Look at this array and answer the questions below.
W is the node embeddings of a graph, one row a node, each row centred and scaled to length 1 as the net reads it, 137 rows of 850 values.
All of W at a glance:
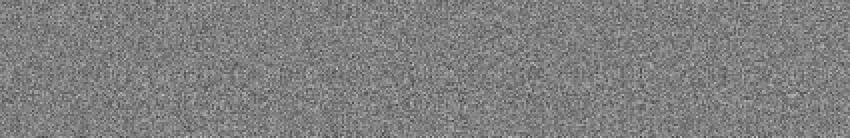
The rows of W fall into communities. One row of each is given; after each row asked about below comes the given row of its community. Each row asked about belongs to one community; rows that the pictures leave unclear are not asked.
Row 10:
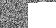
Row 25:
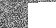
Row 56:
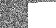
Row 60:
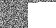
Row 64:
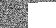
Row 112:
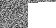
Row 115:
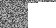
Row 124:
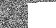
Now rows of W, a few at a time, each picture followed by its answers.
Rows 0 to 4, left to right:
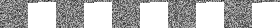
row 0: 115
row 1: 56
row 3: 56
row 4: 25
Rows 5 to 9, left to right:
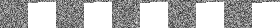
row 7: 112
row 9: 10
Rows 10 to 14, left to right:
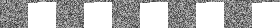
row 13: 56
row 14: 115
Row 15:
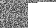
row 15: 10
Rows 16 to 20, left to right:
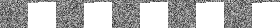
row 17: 112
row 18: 115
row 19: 56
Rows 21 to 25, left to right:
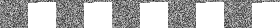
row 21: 25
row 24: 10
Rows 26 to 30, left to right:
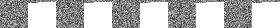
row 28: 60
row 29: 124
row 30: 112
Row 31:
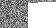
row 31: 56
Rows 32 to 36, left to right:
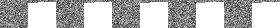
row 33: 124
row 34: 124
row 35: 60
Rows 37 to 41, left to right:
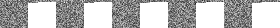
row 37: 10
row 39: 25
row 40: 56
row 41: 25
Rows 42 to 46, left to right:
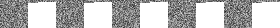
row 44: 56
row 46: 10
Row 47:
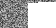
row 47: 115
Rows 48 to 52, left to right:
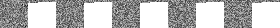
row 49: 56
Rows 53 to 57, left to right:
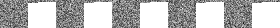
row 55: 60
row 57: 124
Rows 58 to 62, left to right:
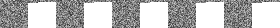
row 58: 10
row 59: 64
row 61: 25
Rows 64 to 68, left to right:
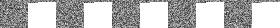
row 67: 112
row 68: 112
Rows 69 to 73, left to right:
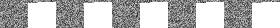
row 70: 60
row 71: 10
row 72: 112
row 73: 60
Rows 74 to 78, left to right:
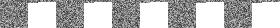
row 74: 10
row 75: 115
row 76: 60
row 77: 10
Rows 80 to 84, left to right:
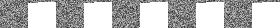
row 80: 10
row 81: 115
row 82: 112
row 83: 25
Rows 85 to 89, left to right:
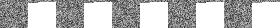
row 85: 112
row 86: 124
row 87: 64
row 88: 56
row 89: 56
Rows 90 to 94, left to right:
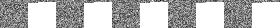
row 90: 64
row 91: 112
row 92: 115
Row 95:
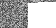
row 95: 60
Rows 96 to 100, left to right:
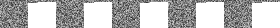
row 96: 124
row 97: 60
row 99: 60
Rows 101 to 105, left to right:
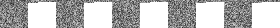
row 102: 56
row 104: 64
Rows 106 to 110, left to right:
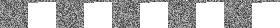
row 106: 64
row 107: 115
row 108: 10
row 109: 64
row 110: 25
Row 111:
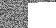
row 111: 60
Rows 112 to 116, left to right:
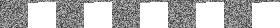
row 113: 10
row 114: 60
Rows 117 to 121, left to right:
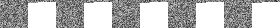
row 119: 10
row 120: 25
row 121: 112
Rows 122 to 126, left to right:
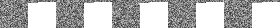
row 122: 25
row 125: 56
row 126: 60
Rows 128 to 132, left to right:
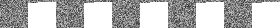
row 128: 56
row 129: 25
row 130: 112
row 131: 112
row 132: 10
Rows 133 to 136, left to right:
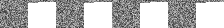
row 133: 60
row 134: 60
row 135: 115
